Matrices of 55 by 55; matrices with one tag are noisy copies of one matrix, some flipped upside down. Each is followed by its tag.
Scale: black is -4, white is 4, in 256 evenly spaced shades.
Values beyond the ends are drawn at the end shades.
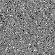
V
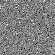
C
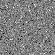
V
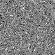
V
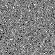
V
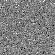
C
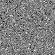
V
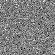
C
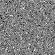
V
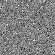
C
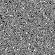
V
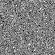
V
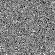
C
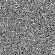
C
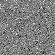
C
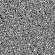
V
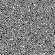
V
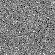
C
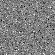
C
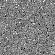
C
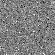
C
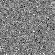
C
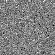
C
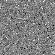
C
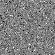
V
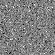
V
